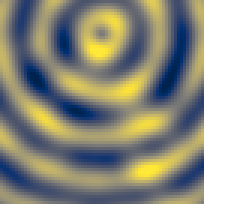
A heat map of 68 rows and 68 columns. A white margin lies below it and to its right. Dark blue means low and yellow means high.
Lone odd cells: none. Average level on the scale: 50%. Rings: centred on the top middle. Slope: none.
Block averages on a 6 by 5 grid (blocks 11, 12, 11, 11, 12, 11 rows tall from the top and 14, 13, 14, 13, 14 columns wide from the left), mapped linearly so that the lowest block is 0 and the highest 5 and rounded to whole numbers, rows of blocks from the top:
1 1 4 3 1 | 2 0 5 1 0 | 1 2 4 3 0 | 2 2 1 5 1 | 2 2 0 3 3 | 1 2 2 3 1
